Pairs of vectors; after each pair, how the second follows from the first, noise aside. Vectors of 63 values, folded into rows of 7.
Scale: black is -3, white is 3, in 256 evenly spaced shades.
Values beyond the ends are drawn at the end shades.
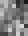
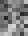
shuffled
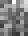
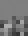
partly zeroed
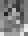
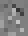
partly zeroed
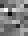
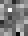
shuffled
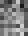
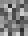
shuffled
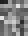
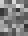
shuffled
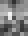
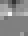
partly zeroed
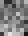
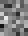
shuffled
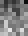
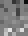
partly zeroed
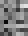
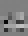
partly zeroed
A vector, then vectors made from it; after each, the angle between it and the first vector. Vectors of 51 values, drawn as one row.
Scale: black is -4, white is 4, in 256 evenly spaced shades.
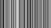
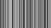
partly aligned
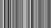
partly opposed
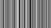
partly aligned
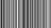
partly aligned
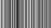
nearly opposite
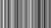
partly opposed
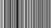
nearly opposite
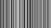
nearly parallel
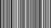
partly aligned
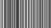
nearly opposite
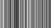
nearly opposite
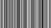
partly opposed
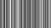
partly aligned
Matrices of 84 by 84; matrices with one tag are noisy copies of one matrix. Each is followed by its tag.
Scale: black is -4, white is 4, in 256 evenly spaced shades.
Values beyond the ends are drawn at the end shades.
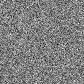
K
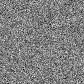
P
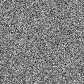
K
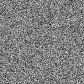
P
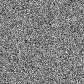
P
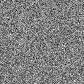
K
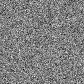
P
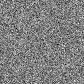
K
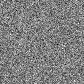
K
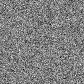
P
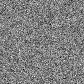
P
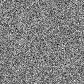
K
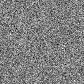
K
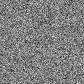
P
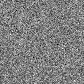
K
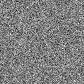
K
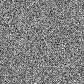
K
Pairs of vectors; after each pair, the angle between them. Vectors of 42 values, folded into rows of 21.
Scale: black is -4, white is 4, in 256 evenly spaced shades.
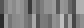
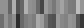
orthogonal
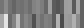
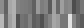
orthogonal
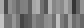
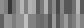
partly opposed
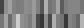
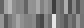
partly aligned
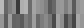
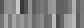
nearly opposite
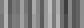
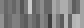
partly opposed
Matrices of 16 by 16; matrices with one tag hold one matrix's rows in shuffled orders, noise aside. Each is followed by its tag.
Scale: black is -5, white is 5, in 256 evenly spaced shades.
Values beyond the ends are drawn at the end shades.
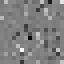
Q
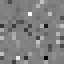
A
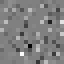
Q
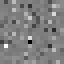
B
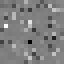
B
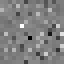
Q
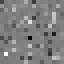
B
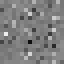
B
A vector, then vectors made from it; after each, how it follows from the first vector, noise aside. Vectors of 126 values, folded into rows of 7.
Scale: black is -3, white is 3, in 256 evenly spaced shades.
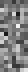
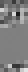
partly zeroed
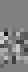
partly zeroed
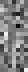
sign-scrambled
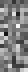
copied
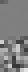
partly zeroed
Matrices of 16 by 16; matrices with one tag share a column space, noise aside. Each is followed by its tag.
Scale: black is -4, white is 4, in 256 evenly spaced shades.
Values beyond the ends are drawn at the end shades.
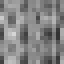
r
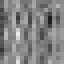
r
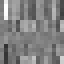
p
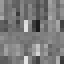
p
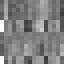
p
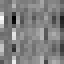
r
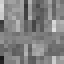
p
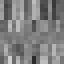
p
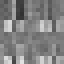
p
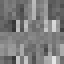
p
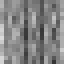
r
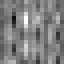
r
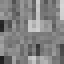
p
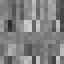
p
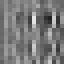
r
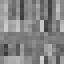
p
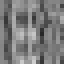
r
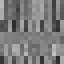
p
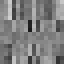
p
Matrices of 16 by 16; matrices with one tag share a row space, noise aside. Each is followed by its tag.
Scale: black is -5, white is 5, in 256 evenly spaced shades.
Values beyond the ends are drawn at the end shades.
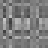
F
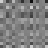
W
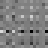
W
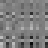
W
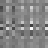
W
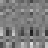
W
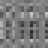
W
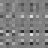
W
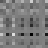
W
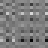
W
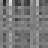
F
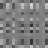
W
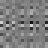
W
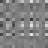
W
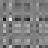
F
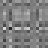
F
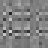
F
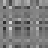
F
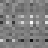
W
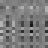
W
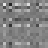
F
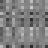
W
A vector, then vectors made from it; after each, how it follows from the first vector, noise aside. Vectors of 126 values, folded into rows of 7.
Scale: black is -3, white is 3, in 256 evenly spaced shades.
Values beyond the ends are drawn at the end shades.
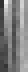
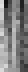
negated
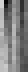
negated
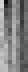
negated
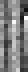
wrapped around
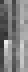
wrapped around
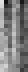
negated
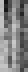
negated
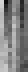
negated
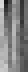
negated
